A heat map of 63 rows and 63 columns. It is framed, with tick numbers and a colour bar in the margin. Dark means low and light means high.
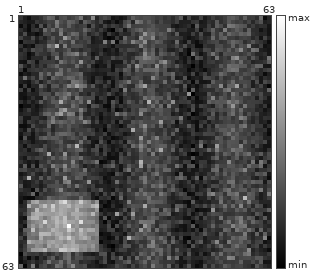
Stripes running up and down repeat 3 times from left to right. The ninth with the highest average is the bottom left. Most values sit low, with a long tail of high ones. The halves do not mirror each other. In the bottom left lies a patch that is higher than the rest.
